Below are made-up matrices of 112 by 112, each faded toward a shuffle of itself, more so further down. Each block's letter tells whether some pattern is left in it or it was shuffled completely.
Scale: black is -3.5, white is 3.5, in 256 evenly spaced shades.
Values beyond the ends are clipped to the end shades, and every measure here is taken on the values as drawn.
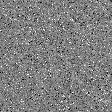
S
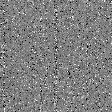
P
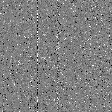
P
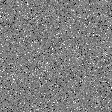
S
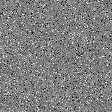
S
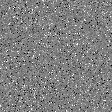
S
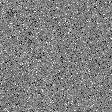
S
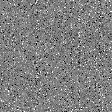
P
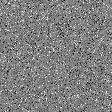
S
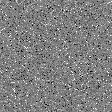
S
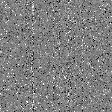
P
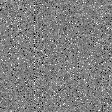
P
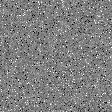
S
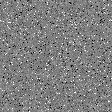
S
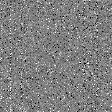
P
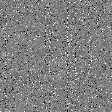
P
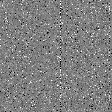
P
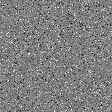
S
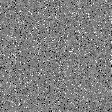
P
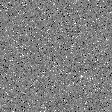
S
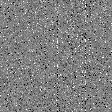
P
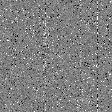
P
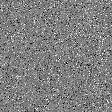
S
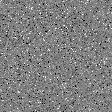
S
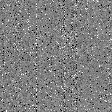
P
